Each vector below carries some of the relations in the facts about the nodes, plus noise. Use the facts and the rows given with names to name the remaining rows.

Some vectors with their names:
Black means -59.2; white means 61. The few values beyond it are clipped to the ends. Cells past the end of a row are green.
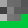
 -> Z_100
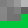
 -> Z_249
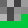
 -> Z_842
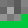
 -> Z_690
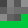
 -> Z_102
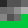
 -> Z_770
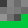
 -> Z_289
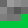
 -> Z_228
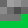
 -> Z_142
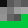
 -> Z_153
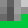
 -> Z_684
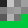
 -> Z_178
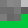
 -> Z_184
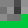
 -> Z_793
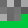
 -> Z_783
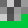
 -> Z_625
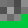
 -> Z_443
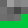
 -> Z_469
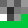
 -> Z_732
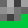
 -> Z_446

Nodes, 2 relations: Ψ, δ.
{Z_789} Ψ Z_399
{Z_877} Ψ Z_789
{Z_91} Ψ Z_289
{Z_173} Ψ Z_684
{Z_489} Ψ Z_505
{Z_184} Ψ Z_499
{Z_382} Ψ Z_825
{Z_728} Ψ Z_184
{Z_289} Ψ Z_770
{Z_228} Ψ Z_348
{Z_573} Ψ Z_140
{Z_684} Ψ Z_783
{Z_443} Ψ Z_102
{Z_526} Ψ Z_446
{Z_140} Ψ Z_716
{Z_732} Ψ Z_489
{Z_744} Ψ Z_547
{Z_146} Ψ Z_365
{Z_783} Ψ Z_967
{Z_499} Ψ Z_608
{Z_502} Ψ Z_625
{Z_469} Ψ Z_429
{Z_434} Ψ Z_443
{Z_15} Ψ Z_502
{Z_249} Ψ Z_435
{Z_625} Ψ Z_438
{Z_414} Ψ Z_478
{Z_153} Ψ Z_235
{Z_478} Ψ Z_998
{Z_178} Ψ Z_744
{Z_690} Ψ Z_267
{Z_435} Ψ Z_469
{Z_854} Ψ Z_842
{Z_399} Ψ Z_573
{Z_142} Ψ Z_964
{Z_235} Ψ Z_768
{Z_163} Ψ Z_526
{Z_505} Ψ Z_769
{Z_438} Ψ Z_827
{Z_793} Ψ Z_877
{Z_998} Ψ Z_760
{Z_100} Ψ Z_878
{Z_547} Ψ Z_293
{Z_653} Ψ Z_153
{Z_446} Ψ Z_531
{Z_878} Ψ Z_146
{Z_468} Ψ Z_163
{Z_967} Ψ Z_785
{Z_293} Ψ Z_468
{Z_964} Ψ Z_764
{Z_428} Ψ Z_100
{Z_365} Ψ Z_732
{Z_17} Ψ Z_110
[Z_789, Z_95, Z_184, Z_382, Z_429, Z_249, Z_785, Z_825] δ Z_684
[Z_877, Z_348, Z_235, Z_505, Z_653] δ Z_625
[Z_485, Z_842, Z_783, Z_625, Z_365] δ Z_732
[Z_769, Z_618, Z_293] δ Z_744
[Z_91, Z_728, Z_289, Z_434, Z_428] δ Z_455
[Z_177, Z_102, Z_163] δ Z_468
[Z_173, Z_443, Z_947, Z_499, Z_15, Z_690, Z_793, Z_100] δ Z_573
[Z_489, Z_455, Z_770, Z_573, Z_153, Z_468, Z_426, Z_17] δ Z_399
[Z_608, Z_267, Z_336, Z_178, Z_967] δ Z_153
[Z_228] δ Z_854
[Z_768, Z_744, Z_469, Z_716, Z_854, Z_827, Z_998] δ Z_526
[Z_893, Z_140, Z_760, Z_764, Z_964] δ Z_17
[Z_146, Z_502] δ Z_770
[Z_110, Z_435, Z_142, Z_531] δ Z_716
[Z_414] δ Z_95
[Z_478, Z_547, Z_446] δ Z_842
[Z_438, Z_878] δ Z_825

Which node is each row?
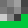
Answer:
Z_428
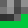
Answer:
Z_531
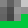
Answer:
Z_825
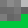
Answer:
Z_438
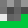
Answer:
Z_365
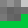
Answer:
Z_789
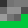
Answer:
Z_140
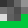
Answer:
Z_489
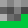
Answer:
Z_878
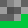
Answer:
Z_854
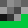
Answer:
Z_526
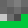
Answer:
Z_146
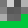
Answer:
Z_877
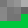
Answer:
Z_414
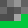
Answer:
Z_716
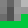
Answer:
Z_95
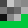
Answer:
Z_744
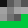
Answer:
Z_17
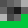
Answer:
Z_769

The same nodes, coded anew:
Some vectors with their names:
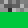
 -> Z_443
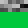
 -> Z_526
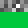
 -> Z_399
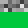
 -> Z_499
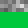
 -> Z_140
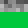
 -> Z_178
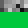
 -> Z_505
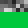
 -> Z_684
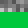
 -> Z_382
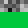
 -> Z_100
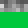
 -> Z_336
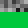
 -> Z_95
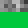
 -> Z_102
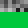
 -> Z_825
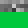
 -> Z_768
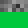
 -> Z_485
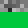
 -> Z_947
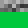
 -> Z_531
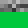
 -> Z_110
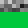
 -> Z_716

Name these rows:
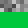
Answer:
Z_502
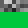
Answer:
Z_435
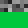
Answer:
Z_446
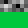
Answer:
Z_478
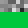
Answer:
Z_489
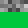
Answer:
Z_146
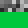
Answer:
Z_235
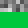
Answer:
Z_184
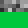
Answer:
Z_653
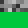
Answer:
Z_348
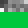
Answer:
Z_438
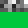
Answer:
Z_625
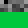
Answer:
Z_842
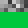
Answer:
Z_163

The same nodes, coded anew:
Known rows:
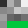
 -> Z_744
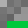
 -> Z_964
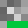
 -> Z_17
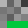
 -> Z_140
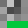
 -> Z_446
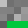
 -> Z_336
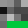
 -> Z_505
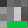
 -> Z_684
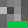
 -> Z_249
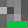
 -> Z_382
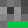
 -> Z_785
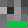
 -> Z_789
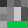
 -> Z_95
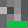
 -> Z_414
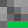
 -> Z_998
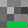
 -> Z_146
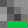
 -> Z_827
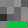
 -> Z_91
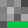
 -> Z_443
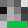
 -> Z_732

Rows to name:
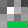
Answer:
Z_573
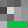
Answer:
Z_770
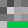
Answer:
Z_399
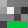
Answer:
Z_100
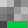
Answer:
Z_178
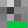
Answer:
Z_547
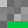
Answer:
Z_967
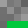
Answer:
Z_426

